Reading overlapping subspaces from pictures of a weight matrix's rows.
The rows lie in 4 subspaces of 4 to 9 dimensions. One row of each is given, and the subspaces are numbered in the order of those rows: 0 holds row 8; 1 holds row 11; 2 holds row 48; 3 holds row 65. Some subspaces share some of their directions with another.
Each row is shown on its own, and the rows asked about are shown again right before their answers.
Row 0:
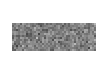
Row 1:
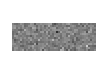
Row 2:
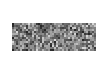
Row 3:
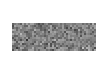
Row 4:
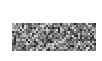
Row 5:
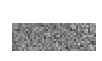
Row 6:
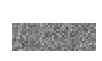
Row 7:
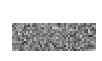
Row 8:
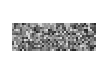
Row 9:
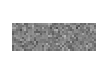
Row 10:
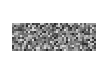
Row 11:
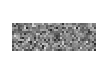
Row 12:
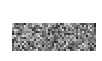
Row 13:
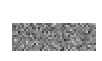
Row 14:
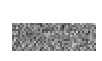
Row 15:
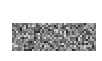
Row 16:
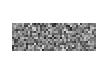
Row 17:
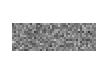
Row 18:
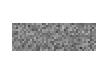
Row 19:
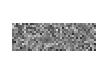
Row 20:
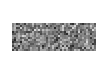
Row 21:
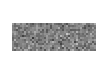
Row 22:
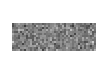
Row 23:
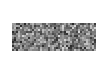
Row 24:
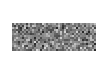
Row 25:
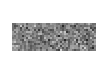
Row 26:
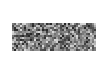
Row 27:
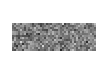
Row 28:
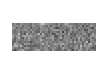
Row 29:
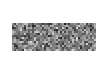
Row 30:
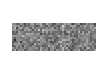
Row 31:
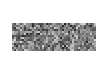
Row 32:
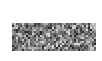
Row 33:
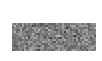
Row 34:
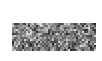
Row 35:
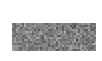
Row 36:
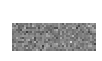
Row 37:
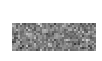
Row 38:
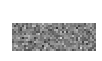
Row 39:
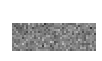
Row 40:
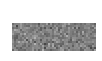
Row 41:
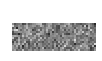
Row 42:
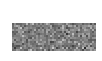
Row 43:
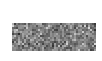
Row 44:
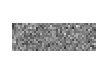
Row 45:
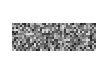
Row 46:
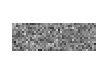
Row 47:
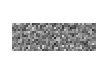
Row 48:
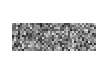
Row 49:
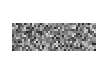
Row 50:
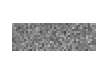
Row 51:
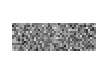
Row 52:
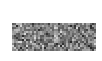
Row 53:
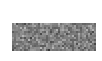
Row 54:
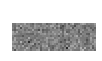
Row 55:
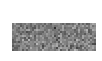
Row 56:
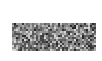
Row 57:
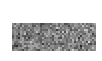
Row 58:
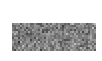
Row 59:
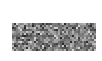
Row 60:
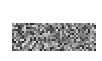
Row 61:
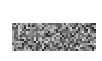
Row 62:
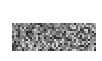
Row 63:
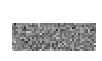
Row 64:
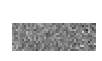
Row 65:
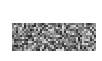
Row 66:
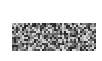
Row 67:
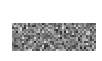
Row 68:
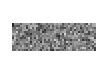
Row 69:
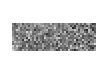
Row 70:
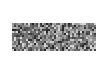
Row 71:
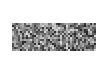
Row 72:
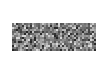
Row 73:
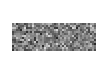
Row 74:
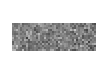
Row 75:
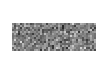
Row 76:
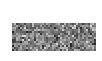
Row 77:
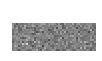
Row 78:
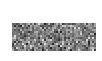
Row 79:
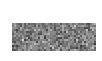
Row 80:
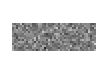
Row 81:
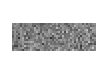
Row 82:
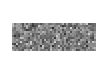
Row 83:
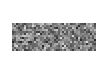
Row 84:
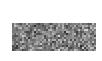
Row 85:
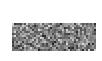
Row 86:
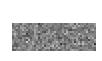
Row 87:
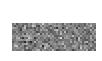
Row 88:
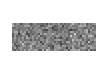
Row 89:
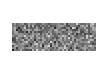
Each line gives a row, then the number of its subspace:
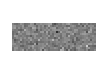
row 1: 3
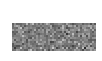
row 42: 1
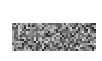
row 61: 2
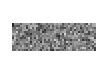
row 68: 1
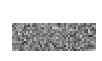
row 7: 0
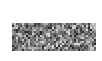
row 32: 0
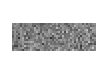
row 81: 2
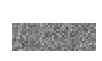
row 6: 2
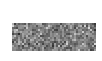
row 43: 0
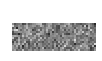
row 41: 0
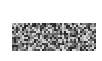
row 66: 3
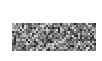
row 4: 1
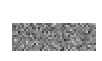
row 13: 3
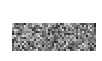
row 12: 0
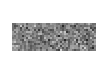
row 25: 1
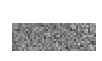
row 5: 0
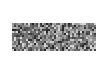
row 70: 1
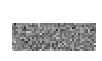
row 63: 1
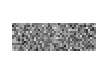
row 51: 0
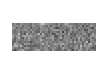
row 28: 2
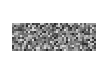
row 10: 3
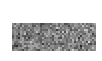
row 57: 2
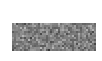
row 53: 1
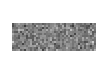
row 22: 0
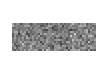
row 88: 0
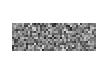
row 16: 3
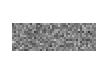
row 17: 1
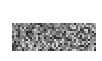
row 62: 1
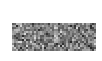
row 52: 1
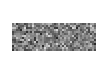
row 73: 3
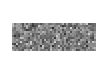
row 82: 1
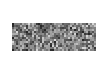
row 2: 1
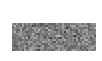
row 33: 0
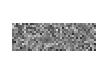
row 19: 1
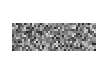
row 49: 3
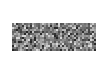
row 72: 2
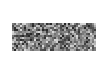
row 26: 2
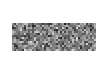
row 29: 3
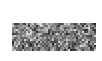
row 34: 0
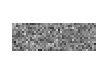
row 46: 1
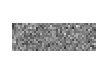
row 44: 1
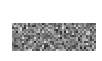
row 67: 1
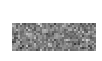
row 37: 1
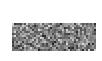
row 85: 0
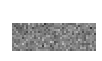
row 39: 1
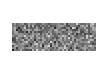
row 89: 1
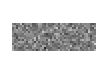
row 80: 1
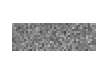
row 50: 1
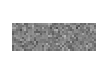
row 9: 3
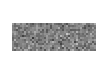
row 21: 1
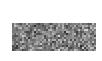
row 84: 1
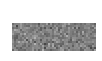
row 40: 1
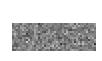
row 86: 1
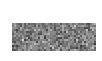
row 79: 1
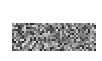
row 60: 1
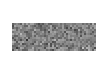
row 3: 1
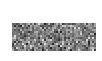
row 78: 1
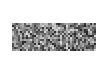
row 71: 0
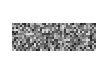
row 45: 2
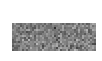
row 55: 3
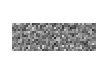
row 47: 3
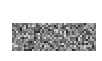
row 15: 1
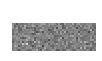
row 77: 0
